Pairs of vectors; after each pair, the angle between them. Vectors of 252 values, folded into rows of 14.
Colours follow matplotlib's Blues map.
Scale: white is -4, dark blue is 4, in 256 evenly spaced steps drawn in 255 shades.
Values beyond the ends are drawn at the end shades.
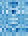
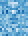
nearly opposite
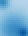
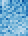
partly opposed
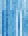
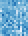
partly aligned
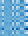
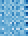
nearly opposite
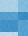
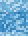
partly aligned
